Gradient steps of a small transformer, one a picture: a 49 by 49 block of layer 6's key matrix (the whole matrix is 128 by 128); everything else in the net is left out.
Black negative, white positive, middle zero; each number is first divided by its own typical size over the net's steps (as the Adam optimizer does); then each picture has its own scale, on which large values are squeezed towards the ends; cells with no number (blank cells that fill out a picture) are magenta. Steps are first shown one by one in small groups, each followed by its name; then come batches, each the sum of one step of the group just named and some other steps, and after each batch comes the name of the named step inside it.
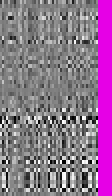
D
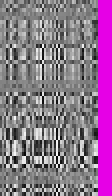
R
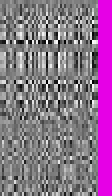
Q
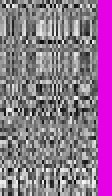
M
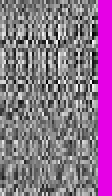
Q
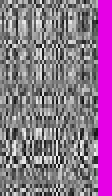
R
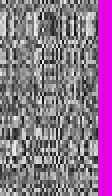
R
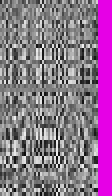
R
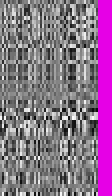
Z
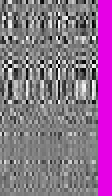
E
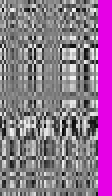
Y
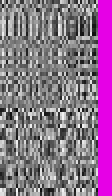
Z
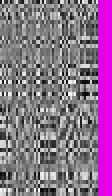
Z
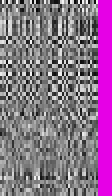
Z
